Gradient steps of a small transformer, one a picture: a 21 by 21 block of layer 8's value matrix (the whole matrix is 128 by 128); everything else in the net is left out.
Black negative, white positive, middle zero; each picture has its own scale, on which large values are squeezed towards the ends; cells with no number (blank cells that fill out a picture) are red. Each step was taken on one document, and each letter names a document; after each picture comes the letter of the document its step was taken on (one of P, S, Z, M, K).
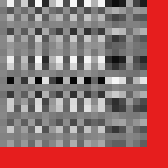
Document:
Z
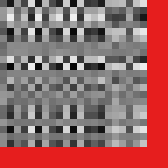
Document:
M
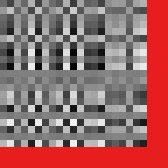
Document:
M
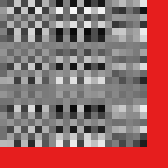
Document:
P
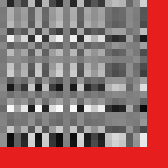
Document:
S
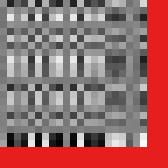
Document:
S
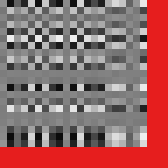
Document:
S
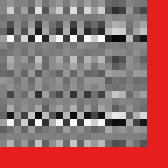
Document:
Z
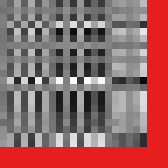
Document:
P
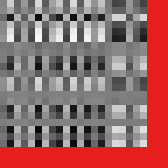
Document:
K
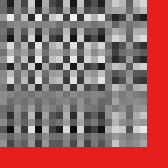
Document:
M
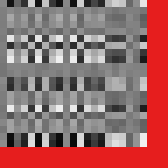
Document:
S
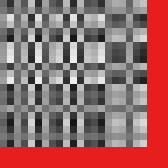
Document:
M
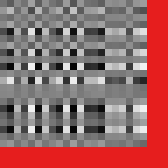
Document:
M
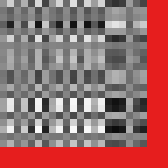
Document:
Z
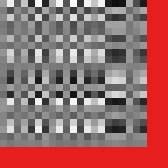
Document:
Z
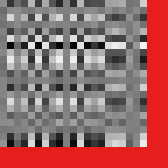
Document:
S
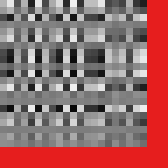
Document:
M
